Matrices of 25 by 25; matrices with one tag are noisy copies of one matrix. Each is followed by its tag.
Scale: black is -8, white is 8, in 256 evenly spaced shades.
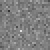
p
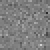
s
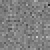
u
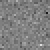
s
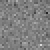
s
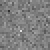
p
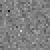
p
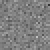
u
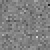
u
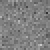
s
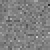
u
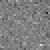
s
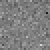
s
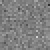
u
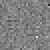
u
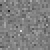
p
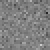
s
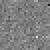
u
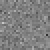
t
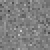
p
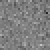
s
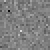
p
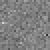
t
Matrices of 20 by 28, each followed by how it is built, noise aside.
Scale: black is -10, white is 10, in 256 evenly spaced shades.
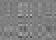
low rank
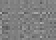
low rank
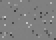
sparse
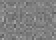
low rank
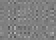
low rank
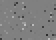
sparse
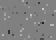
sparse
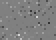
sparse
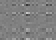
low rank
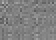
low rank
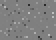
sparse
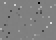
sparse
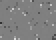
sparse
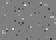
sparse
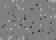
sparse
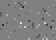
sparse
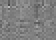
low rank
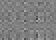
low rank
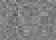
low rank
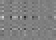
low rank
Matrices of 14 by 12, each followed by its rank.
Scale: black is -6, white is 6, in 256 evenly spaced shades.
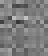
two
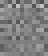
two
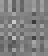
two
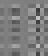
one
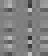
one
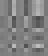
one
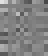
two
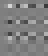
one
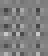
one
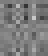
two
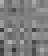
two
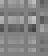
one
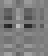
one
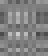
one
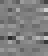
two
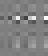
one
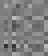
two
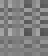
one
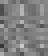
two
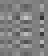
one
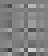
one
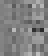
two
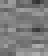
two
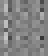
two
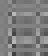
one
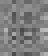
two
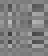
one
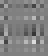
one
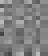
two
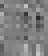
two
